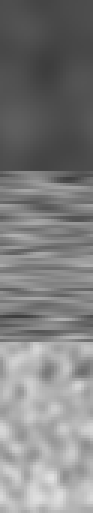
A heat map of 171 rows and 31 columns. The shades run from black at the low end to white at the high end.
The table splits into 3 rows of 1 panel. Panel 1,1: low, smooth, faint in contrast. Panel 2,1: middling, streaked across. Panel 3,1: high, blotchy.
